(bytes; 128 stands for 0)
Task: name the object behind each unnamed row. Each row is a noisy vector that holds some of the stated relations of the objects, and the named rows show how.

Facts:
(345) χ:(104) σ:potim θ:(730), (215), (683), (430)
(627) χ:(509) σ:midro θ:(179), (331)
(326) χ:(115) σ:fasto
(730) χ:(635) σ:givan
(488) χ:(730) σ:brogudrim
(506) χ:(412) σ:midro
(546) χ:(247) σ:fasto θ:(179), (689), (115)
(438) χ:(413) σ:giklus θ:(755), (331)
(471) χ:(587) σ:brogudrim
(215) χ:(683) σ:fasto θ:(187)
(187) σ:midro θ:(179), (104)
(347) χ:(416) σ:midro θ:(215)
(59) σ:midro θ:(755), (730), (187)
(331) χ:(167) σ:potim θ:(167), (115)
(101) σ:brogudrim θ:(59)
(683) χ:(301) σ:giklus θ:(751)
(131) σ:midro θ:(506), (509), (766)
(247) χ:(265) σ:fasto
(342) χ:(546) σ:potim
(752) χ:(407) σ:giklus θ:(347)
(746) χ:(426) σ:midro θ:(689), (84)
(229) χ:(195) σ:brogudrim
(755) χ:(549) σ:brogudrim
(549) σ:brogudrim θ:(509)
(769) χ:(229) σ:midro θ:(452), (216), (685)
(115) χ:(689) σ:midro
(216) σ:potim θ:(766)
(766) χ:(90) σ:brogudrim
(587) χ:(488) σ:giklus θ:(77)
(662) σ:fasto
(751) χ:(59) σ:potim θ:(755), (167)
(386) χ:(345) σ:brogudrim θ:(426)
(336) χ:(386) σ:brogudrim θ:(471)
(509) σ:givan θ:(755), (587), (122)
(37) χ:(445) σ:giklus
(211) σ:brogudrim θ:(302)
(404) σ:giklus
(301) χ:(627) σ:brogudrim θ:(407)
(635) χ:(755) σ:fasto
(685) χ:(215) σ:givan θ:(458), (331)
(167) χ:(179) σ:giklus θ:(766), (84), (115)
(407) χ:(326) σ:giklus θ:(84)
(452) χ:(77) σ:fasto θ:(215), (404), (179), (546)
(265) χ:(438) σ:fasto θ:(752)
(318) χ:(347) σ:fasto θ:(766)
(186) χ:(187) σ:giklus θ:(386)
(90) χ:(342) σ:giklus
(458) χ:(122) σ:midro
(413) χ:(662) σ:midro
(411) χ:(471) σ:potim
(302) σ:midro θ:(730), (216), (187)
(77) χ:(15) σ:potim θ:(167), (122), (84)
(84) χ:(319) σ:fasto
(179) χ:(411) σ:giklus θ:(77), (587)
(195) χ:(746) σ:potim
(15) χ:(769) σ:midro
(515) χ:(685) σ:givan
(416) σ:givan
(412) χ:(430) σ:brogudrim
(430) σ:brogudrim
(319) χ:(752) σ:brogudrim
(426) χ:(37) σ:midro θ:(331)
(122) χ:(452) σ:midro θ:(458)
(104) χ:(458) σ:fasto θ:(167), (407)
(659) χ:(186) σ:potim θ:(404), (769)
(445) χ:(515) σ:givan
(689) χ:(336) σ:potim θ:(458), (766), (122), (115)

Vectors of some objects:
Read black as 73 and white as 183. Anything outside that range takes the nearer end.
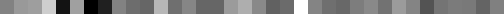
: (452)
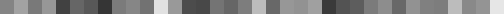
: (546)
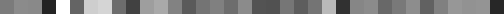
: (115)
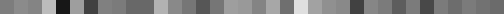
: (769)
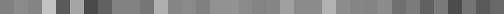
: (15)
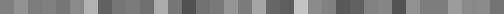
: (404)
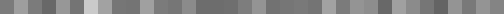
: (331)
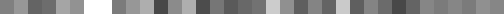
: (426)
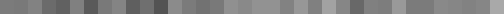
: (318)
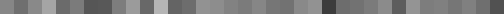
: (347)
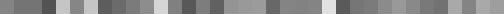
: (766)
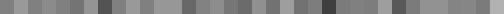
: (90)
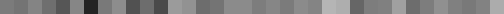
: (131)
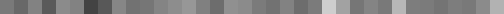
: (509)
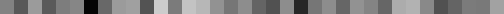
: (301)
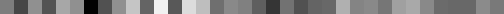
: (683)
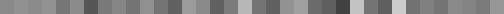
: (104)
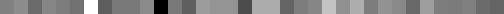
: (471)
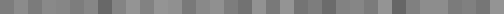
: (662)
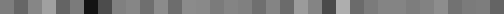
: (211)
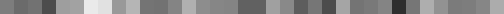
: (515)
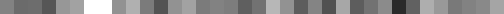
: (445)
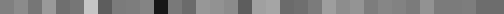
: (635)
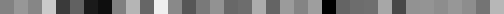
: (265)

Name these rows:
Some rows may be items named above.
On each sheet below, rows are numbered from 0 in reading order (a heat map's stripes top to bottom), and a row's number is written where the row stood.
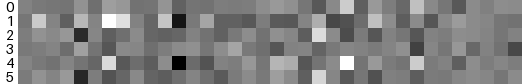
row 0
(167)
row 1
(386)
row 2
(659)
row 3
(319)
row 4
(587)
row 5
(659)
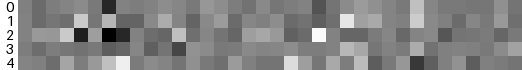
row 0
(751)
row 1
(755)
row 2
(452)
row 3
(549)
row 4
(195)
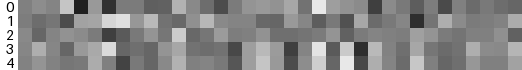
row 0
(769)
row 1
(515)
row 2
(187)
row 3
(458)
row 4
(122)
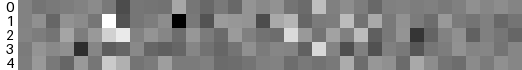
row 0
(216)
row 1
(471)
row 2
(195)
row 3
(659)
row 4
(331)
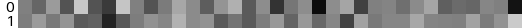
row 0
(407)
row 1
(438)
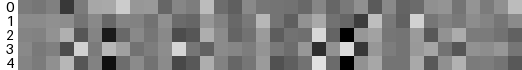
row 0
(685)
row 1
(104)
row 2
(345)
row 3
(84)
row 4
(345)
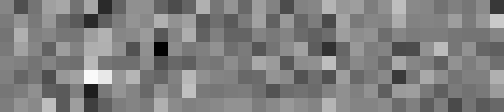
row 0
(730)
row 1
(438)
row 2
(186)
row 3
(336)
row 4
(179)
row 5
(515)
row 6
(627)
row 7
(15)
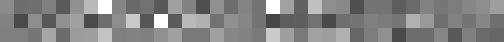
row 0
(746)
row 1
(215)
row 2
(229)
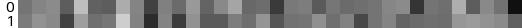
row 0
(326)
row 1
(689)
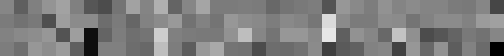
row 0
(430)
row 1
(506)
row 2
(77)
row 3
(752)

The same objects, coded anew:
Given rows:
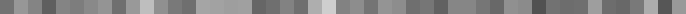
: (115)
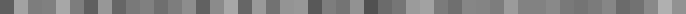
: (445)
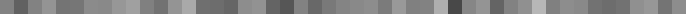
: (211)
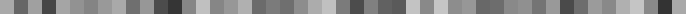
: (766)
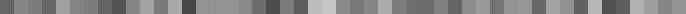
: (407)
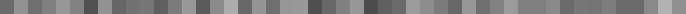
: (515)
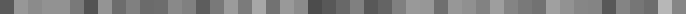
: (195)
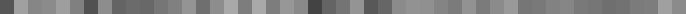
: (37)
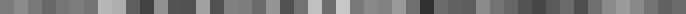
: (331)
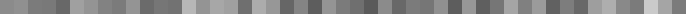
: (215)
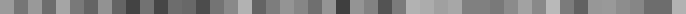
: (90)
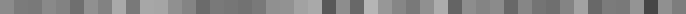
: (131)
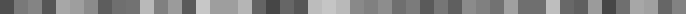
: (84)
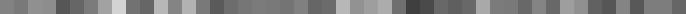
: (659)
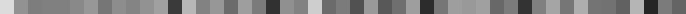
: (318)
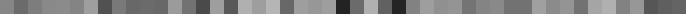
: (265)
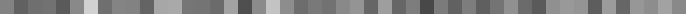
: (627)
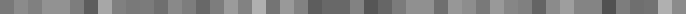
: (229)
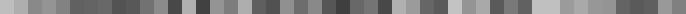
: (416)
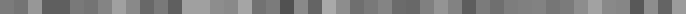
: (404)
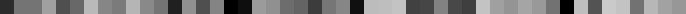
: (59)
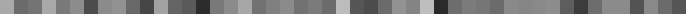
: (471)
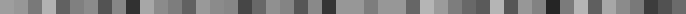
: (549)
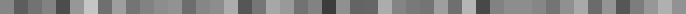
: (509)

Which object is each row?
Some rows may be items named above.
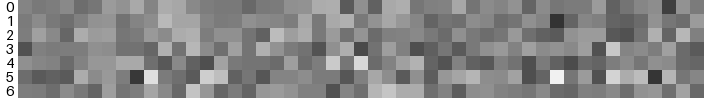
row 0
(131)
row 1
(689)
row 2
(746)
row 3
(752)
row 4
(167)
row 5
(430)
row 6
(345)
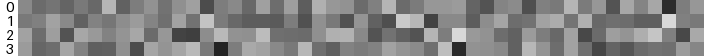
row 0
(438)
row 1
(187)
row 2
(766)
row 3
(336)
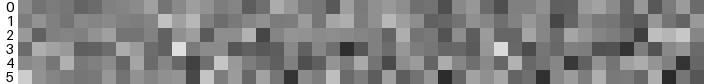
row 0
(452)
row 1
(689)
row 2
(301)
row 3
(186)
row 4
(755)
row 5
(318)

